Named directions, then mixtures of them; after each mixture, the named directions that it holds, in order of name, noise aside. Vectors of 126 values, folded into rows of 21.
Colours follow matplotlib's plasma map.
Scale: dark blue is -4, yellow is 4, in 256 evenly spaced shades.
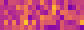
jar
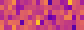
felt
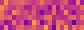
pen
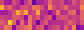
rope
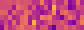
jar, pen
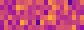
felt, jar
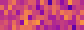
felt, jar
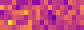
felt, rope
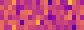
felt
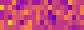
felt, rope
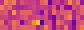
felt, pen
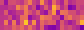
jar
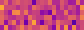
pen, rope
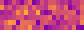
jar, rope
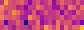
jar, pen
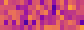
jar
